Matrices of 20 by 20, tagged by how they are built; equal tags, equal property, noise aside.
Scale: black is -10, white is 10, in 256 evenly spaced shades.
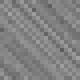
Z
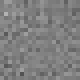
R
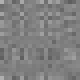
R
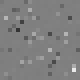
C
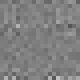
R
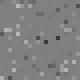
C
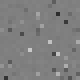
C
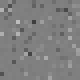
C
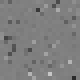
C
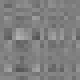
R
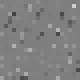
C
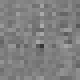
R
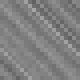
Z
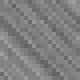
Z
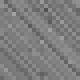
Z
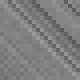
Z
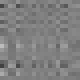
R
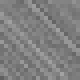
Z
